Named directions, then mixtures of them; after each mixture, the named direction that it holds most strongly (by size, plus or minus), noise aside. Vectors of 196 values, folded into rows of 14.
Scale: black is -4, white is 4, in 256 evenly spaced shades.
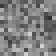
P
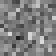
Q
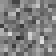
Q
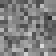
P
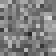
P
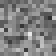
P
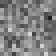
P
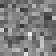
P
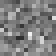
Q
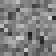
Q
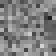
P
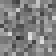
Q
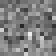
P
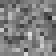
P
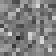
Q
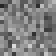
P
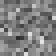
Q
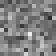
P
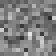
P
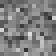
P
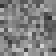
P
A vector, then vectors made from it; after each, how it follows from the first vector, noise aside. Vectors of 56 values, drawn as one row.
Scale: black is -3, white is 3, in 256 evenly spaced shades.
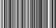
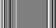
partly zeroed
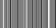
partly zeroed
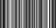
sign-scrambled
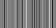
partly zeroed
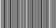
partly zeroed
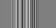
partly zeroed
